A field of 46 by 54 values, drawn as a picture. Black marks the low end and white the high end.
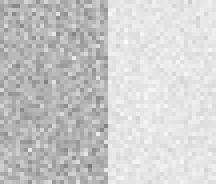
The table splits into one row of 2 panels. Panel 1,1: high, fine-grained. Panel 1,2: very high, fine-grained, faint in contrast.
